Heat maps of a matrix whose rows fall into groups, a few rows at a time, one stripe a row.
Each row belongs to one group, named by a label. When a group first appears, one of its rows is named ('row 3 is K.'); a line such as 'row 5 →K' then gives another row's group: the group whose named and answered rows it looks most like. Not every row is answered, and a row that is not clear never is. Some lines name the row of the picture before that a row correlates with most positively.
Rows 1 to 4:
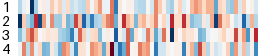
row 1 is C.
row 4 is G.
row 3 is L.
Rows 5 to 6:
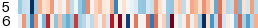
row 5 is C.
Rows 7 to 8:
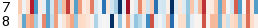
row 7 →G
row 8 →G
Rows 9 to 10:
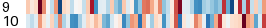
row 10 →L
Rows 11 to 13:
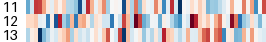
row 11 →L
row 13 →C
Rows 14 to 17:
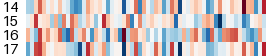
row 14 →L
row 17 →L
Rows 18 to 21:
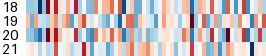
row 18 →C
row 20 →C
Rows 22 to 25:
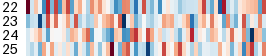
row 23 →C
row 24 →G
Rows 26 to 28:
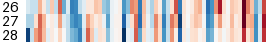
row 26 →L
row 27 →L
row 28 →L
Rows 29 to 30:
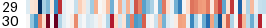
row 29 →C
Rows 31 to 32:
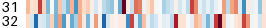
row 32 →L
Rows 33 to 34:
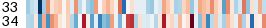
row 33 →C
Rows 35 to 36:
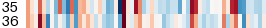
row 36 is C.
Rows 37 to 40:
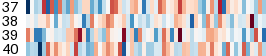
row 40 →C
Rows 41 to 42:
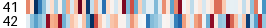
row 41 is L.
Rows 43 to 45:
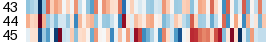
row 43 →C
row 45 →C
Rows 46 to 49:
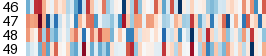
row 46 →L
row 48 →G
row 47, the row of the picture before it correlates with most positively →44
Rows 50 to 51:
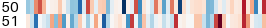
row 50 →L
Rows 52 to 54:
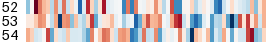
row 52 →L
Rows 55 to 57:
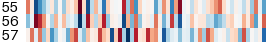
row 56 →L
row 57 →G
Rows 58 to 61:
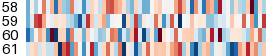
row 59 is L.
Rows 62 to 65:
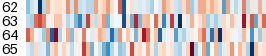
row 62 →C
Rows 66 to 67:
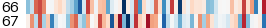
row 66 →L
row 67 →G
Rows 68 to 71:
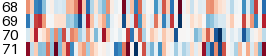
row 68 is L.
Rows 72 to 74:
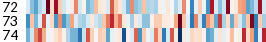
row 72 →C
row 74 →L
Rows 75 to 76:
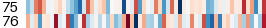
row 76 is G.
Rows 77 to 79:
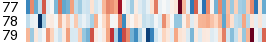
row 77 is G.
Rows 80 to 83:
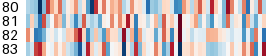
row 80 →C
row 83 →L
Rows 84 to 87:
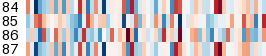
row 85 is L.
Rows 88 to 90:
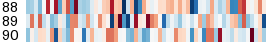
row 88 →C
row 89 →G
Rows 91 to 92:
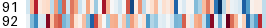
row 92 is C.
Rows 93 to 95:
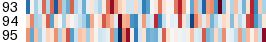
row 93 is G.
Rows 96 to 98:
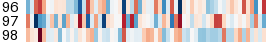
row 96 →L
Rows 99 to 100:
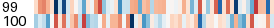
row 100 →C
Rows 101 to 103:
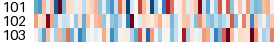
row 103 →L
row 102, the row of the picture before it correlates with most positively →99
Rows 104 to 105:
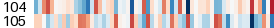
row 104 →L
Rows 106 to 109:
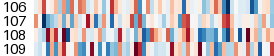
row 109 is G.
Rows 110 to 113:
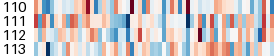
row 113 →C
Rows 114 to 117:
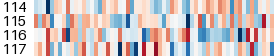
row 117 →G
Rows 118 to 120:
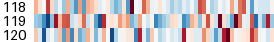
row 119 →C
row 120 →L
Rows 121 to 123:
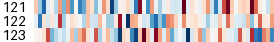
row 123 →G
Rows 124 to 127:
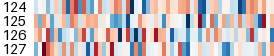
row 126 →G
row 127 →L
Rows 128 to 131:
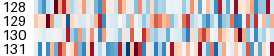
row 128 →C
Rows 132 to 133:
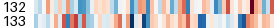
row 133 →C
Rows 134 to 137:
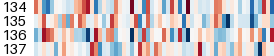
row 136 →L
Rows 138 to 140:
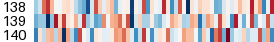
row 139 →C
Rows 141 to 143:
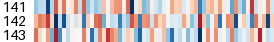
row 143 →G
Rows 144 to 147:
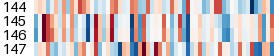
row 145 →L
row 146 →L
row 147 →G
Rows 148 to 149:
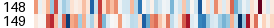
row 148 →G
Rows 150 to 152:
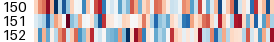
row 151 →C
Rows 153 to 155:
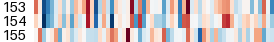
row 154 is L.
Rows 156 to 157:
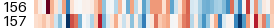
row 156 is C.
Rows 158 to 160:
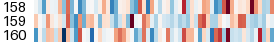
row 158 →L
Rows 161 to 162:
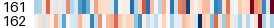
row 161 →L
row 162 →G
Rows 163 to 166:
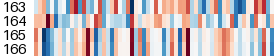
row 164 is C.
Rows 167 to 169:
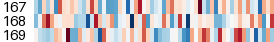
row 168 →L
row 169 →C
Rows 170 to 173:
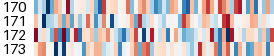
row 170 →C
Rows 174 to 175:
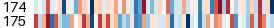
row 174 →G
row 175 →G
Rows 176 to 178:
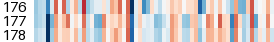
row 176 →C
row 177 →C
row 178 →C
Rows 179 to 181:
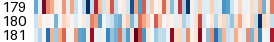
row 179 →L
